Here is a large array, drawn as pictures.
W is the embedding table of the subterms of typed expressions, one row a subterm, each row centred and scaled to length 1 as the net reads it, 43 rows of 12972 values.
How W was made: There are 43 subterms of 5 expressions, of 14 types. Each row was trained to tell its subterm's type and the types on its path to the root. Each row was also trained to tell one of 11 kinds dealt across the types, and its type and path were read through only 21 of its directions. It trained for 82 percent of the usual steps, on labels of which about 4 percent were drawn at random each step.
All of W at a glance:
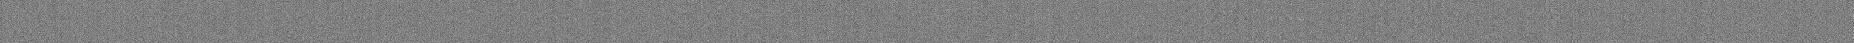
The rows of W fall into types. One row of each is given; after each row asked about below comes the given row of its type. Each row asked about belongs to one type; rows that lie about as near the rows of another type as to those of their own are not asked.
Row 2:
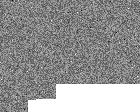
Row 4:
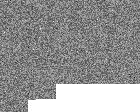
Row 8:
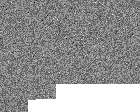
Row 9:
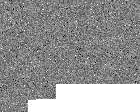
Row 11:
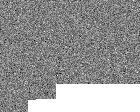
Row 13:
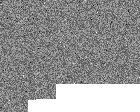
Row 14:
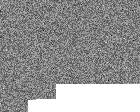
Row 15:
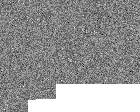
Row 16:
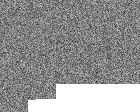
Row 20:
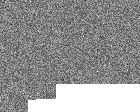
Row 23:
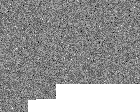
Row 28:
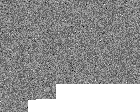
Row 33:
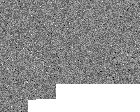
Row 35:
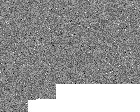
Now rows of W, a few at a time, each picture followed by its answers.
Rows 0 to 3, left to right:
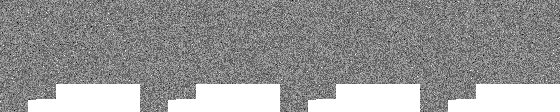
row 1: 28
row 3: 11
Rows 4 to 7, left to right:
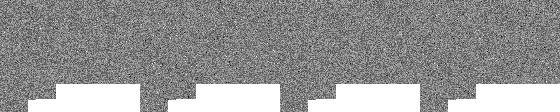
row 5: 20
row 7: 20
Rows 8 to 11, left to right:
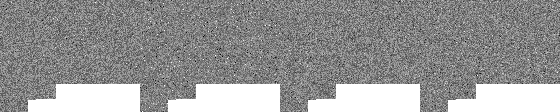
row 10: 2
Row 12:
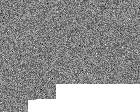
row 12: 11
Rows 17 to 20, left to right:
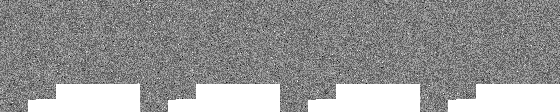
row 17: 4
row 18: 4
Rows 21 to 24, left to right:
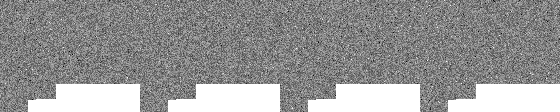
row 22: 14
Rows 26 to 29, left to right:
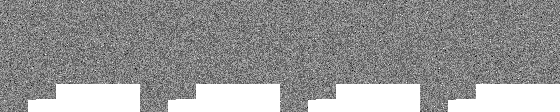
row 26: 15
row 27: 16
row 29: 11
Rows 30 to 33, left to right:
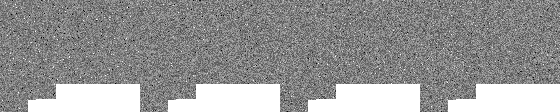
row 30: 4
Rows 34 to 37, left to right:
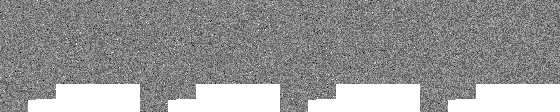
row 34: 14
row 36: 20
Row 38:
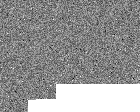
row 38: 14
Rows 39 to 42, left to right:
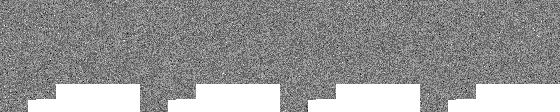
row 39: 23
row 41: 33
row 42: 2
